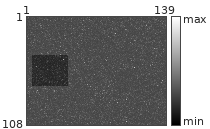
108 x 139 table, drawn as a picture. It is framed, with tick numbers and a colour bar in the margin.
Average level on the scale: 30%. Odd patch: lower, in the middle left. Odd rows or columns: none. Stripes: none. Ninth with the lowest average: middle left.
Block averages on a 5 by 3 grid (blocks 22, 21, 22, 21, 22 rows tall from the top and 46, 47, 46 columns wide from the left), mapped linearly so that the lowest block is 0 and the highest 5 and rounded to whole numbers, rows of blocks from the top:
555 | 455 | 055 | 455 | 555
